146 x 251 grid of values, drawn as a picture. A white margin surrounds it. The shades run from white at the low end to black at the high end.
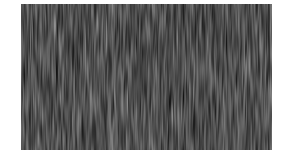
The histogram is bell-shaped. There is no overall slope. On average the colour sits 70% of the way up the scale. The halves do not mirror each other. Streaks run downward.
